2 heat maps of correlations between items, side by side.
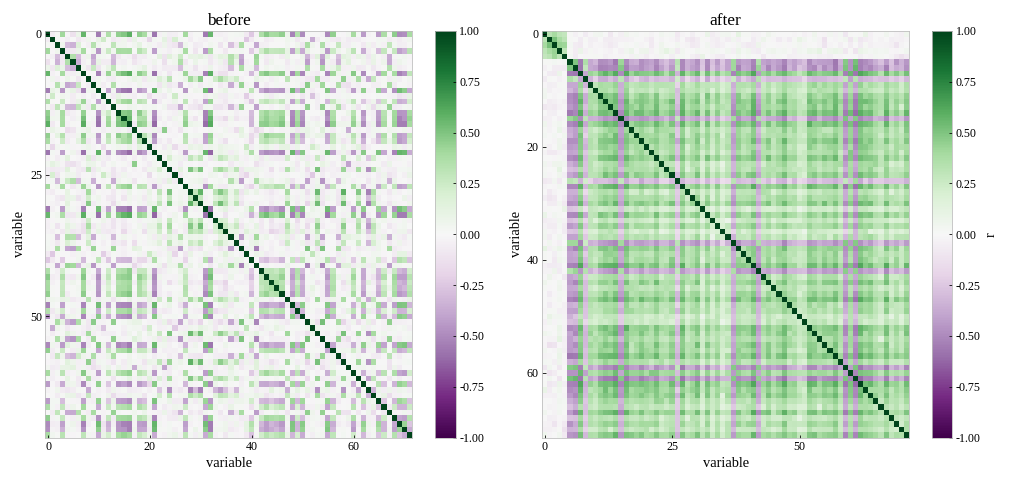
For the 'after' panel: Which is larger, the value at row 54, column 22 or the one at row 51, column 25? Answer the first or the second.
the first
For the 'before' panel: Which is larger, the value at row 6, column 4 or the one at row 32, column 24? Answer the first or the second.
the second
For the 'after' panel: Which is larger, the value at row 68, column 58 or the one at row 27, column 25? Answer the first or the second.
the second
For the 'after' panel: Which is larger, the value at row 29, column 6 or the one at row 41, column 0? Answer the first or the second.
the second
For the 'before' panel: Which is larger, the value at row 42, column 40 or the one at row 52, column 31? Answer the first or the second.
the second
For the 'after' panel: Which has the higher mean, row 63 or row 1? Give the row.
63
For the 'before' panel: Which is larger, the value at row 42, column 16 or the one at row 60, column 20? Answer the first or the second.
the first
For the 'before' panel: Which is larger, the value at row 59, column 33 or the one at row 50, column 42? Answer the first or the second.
the first
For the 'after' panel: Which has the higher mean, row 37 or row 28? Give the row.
28
